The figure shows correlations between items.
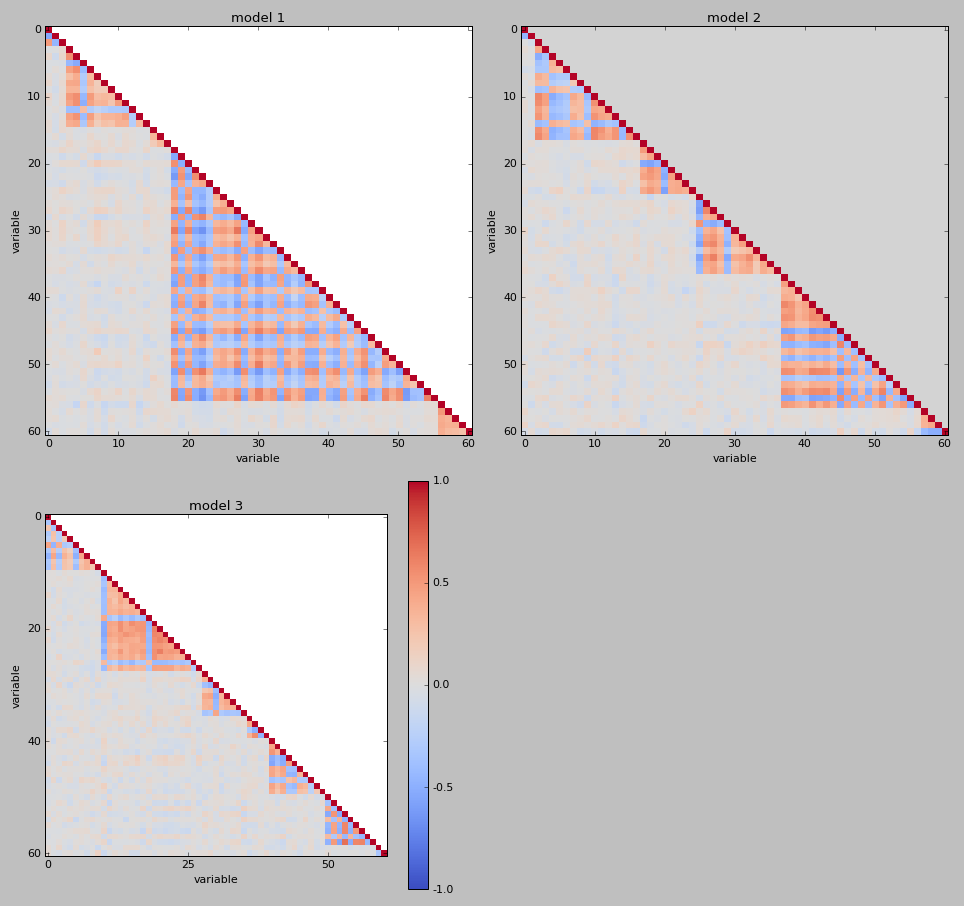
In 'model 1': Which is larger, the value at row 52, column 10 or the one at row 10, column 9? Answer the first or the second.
the second
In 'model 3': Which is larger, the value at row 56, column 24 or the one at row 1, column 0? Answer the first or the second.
the first
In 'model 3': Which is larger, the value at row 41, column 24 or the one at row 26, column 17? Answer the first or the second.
the first
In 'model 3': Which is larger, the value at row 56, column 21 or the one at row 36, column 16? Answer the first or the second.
the second
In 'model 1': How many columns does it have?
61
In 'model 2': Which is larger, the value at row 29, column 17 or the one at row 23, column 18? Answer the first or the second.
the second
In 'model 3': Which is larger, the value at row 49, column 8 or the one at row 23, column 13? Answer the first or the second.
the second
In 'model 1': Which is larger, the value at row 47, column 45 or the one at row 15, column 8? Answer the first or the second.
the second
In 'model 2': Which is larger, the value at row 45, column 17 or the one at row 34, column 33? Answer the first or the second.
the second
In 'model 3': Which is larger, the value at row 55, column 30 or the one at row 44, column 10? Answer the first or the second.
the first
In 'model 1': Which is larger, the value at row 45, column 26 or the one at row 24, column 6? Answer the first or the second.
the first
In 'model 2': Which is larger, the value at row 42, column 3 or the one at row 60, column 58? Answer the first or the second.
the first
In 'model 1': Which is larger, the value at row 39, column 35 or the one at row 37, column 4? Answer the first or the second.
the first
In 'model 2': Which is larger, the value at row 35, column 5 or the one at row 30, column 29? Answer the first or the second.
the first
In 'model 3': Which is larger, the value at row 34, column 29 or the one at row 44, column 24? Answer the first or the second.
the first
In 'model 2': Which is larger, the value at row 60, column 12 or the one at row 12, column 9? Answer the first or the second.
the first
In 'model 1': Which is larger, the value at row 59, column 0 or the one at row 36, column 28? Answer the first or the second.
the first
